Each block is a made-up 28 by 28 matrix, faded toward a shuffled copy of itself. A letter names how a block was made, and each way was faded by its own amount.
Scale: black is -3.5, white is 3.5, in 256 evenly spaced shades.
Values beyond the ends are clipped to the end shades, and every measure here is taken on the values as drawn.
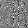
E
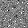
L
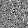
L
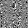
E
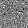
L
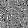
L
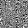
E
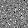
L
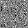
E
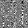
E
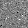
L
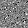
L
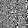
E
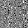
E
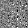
E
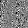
E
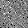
L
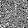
E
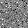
L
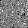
E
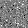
L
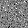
L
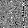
E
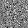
E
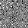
E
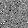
L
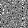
E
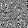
E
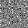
E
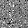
E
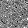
L
